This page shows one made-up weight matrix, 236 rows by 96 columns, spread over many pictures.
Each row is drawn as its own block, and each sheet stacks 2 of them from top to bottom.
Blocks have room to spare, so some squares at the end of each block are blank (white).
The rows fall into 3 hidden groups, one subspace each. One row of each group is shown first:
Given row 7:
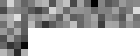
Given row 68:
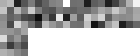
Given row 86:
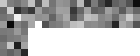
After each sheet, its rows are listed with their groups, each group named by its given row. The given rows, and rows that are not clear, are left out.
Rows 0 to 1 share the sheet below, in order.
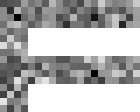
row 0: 86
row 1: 86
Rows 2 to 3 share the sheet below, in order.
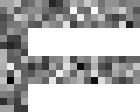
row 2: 86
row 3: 86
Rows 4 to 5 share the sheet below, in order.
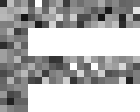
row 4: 86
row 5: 86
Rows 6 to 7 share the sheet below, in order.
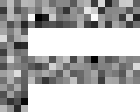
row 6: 68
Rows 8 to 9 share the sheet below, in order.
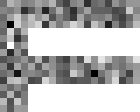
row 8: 86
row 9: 86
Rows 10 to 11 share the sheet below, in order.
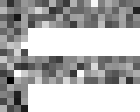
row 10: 7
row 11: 86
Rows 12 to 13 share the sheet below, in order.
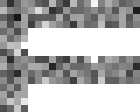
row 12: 7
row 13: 7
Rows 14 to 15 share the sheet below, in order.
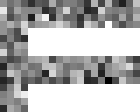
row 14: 68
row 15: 68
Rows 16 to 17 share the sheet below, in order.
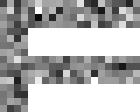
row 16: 7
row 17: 68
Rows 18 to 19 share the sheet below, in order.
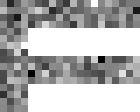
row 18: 7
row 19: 68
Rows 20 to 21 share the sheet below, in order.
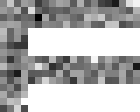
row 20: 68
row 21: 7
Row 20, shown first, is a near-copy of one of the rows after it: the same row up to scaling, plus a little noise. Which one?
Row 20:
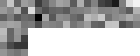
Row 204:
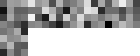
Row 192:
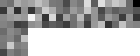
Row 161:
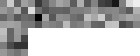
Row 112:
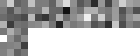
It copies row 161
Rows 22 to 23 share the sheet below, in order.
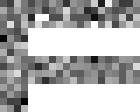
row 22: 68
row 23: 7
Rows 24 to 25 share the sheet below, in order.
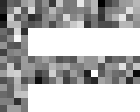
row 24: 68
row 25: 68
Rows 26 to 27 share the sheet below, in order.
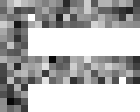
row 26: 68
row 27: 86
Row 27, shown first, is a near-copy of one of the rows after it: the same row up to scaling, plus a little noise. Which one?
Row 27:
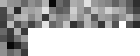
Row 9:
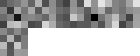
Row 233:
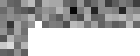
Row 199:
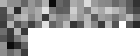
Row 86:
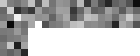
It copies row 199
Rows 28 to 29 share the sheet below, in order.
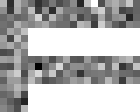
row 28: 7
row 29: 7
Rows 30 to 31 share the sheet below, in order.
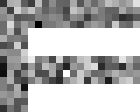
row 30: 86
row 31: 68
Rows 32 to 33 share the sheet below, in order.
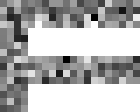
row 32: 68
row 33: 68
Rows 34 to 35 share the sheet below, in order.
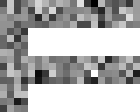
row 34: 7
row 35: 68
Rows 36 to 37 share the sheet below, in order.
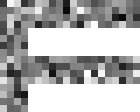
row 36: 86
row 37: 68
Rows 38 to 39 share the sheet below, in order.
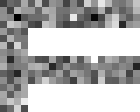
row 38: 86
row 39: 7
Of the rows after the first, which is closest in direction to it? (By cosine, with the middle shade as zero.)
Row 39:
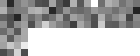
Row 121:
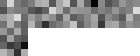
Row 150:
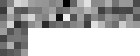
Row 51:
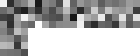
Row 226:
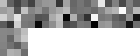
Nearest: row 51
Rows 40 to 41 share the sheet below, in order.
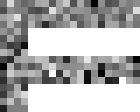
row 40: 7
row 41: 68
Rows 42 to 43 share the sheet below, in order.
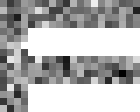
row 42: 7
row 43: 86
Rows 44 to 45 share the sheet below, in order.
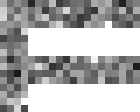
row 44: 68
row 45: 7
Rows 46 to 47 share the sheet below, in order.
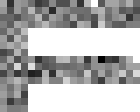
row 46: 7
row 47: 68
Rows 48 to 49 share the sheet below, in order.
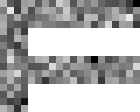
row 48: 86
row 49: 7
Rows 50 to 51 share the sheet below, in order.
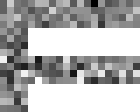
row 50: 7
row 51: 86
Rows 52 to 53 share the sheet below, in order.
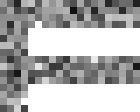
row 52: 86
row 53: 7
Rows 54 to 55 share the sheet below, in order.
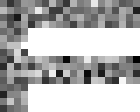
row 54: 7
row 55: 68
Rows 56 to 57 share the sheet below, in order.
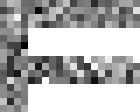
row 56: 7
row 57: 86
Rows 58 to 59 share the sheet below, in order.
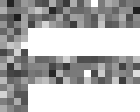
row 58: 7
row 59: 68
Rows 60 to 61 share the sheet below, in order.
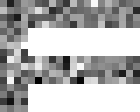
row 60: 7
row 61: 86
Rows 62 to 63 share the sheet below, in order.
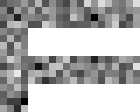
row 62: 86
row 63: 7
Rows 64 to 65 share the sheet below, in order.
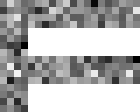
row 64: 7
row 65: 86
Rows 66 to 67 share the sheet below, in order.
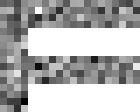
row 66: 7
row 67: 7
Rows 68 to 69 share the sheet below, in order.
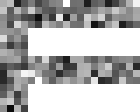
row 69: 86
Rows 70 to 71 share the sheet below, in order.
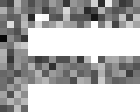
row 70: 68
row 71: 7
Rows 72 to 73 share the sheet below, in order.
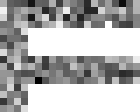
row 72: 68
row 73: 86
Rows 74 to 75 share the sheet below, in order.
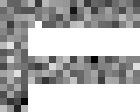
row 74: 86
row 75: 7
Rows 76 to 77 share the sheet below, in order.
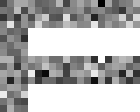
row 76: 68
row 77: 68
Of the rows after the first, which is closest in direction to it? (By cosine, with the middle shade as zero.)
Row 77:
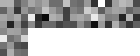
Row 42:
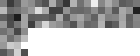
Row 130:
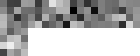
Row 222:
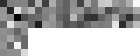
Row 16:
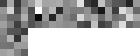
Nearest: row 16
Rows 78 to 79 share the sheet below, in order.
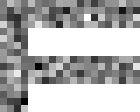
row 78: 68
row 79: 7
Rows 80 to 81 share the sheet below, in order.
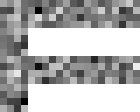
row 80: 7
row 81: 7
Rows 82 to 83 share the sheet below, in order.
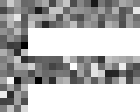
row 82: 7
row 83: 86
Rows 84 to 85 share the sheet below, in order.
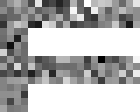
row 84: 86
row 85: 68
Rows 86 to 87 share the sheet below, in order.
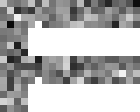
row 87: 86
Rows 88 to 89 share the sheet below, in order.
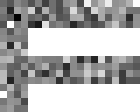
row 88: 86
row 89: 68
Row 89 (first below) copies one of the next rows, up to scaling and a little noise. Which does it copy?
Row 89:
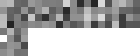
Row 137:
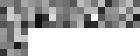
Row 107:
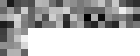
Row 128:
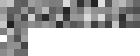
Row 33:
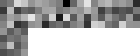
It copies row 128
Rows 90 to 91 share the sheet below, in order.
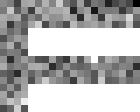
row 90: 86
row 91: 7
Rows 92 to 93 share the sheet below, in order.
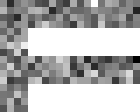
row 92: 7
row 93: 86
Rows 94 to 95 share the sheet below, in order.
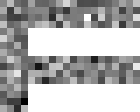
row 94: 68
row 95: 7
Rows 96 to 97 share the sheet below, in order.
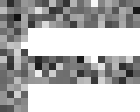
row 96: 7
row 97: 7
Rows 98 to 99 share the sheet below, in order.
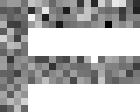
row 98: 68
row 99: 7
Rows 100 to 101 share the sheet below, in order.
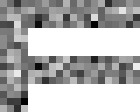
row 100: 68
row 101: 7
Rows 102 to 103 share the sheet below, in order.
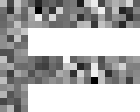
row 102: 7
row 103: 86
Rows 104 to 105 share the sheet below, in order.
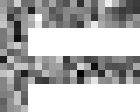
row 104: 68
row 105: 86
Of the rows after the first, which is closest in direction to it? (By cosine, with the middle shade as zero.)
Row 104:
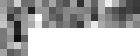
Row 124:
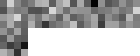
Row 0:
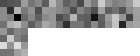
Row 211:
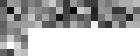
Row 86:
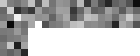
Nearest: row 211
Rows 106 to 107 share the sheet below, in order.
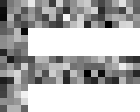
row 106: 68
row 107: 68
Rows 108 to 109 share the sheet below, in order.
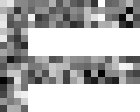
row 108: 68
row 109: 68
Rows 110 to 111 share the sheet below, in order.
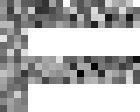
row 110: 86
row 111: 86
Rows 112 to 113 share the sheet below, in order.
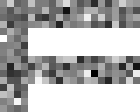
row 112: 68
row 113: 68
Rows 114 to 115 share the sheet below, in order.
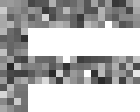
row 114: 68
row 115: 68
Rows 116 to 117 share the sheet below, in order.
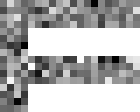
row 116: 7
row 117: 68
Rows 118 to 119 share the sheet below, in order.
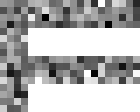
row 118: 68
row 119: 68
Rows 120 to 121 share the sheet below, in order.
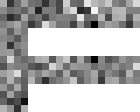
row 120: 86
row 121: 7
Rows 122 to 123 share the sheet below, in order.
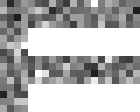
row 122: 7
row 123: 68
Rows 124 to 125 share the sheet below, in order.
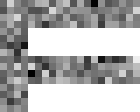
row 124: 7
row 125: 68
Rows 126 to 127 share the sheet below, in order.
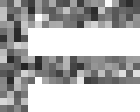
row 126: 68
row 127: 86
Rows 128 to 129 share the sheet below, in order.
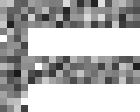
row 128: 68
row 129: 7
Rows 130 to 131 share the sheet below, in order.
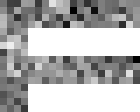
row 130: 86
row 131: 86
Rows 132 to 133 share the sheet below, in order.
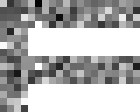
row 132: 86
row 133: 7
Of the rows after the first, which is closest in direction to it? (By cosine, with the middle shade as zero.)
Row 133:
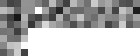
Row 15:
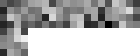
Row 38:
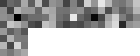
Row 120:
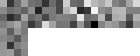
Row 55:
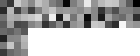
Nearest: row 120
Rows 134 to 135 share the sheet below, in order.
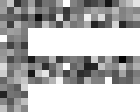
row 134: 68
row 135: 68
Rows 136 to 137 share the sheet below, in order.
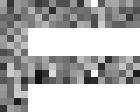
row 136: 7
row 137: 68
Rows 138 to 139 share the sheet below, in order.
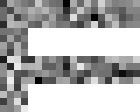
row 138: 86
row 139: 86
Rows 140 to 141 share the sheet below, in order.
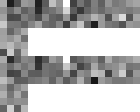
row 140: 86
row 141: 86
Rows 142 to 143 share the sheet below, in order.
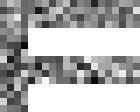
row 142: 7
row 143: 86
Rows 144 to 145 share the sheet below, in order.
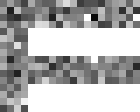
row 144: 68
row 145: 7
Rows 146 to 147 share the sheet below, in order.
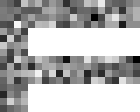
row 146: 86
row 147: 68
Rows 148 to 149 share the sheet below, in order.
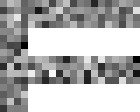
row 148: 7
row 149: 68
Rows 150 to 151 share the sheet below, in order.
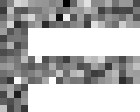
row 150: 68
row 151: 86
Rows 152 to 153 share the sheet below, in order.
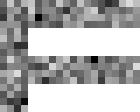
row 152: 68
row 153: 7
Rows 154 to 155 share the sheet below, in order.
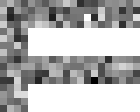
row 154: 68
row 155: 68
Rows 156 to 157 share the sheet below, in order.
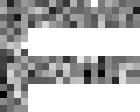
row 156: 7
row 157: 68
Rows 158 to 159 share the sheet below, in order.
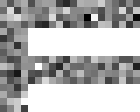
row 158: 68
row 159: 7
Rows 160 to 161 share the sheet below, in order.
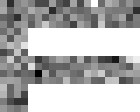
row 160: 7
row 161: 68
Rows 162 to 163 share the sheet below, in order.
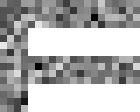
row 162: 86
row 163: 7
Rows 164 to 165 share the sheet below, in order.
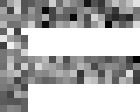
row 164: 86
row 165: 86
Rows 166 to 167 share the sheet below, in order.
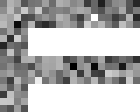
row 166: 86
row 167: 86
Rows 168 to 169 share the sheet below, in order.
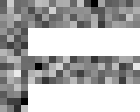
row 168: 7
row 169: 7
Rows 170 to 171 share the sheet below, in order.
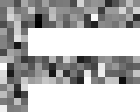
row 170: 68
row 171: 68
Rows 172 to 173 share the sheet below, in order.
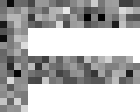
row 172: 68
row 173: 86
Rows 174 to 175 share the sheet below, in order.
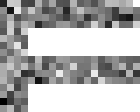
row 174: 86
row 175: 86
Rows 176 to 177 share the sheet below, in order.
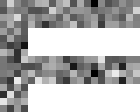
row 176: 7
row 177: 86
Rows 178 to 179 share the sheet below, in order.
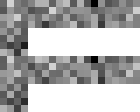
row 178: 7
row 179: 7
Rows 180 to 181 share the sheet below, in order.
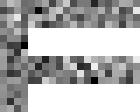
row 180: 7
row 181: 86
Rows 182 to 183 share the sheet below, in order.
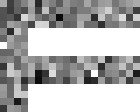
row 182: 86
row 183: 68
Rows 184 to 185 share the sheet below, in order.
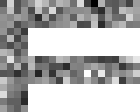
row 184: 7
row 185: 68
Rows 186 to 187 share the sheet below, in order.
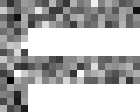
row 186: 7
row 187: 86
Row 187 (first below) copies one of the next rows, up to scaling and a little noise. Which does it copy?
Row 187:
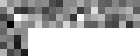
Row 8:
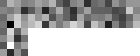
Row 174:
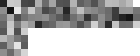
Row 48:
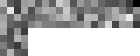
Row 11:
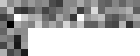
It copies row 11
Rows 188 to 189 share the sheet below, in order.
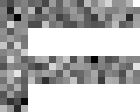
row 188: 86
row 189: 7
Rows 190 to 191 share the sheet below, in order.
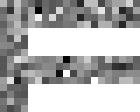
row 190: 7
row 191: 68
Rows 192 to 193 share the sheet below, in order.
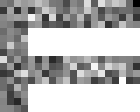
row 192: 68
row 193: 86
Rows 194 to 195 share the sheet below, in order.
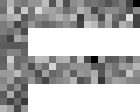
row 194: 86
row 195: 7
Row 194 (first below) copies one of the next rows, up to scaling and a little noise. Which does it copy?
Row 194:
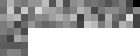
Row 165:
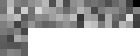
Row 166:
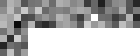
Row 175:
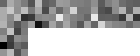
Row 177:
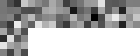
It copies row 165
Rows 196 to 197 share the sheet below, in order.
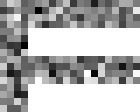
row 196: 7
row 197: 68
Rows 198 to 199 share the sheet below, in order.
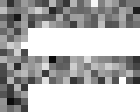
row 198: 7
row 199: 86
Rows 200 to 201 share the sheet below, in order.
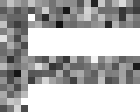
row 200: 68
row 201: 7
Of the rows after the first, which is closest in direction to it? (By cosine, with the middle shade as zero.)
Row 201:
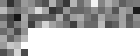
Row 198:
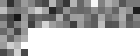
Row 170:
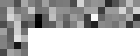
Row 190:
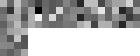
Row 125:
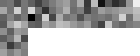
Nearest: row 198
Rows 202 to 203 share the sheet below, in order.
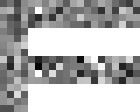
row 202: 7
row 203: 7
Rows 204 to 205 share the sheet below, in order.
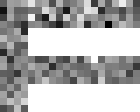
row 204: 68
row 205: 7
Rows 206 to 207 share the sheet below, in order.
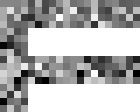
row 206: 86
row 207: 86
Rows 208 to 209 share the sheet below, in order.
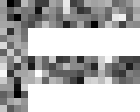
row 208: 86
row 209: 68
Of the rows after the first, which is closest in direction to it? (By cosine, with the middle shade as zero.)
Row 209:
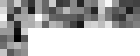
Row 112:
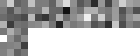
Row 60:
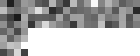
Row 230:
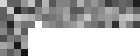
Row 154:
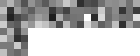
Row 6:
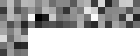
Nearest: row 154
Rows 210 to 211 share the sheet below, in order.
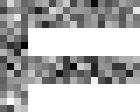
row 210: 7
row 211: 86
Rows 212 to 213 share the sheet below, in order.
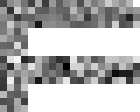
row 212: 86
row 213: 86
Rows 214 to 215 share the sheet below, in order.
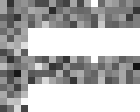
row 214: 7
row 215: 7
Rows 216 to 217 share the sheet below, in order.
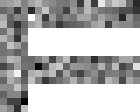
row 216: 68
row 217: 7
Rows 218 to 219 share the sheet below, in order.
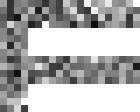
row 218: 86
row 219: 7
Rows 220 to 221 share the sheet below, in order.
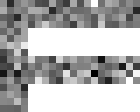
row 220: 7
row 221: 68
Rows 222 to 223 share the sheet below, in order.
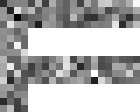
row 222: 86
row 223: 86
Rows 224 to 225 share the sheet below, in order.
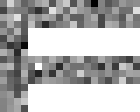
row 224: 7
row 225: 7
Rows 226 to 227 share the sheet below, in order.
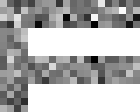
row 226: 68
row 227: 7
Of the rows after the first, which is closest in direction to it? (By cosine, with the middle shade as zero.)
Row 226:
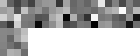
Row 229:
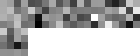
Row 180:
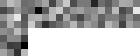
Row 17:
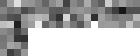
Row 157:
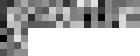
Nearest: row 229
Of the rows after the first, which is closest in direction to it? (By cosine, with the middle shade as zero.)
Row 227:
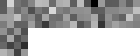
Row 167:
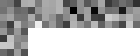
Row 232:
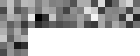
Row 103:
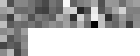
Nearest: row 232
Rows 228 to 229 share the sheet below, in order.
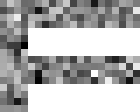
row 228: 7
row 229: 68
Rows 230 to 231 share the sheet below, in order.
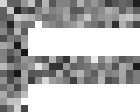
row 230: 86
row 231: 7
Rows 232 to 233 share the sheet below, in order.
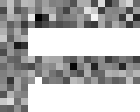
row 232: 68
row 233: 86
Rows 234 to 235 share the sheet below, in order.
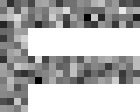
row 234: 68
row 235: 86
